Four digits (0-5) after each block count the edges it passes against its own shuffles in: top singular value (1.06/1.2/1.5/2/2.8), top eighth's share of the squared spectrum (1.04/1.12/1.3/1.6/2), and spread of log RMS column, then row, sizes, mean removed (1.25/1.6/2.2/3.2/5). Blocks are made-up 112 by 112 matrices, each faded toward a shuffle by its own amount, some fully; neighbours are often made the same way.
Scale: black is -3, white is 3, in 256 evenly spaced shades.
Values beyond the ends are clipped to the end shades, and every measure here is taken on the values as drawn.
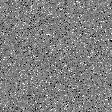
2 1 0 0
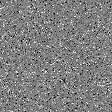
2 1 0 0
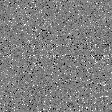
3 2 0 1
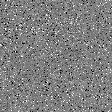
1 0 0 1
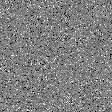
1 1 1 1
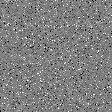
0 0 0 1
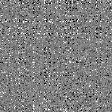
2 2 3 3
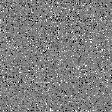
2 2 2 2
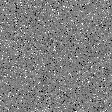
0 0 0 0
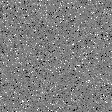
0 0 0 0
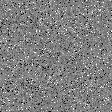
0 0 0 0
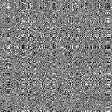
5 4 3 3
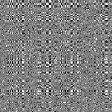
5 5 4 4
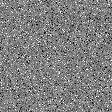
0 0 0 0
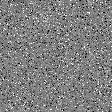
2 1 0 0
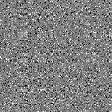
4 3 2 2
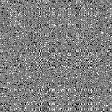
5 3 3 3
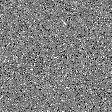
2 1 0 0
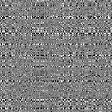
5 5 3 4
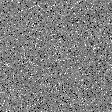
0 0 0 0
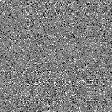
4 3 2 2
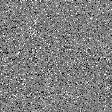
3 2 1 1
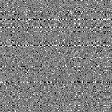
5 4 2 4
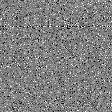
4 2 0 2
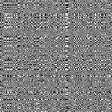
5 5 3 4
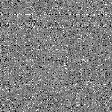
4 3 1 2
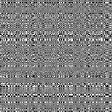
5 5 4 5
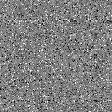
3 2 0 1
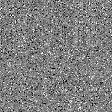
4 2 1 1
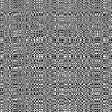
5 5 4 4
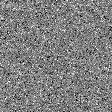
0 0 0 0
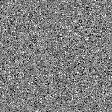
3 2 0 1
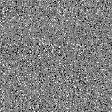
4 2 1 1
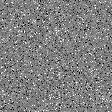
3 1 0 0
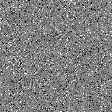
3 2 1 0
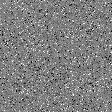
2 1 0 0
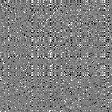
5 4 3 3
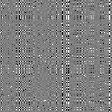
5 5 4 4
